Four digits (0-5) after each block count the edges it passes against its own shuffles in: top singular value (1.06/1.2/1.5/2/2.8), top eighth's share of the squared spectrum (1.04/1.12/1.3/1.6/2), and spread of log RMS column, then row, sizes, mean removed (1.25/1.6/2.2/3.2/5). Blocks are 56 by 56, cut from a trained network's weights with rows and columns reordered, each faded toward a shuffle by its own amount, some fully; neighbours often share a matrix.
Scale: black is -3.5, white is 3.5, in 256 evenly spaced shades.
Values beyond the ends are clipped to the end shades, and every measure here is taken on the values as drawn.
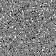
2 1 0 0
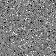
0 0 0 0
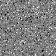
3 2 0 1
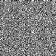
3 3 0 2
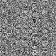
3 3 1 1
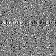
3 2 0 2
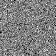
2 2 0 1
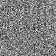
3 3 1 1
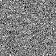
3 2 1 0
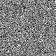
2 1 0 0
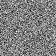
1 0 0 0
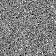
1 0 0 0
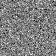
0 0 0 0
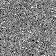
1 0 0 0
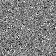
1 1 0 0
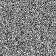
1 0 0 0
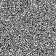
1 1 0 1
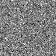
0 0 0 0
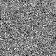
2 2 0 1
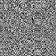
4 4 2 2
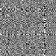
4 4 2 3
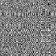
4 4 2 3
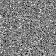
2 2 0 0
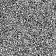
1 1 0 0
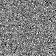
0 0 0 0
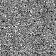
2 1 0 1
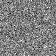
0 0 0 0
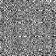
3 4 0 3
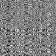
4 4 0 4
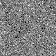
1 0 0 0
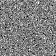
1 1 0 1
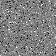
0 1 0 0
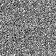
1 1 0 0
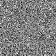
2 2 1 0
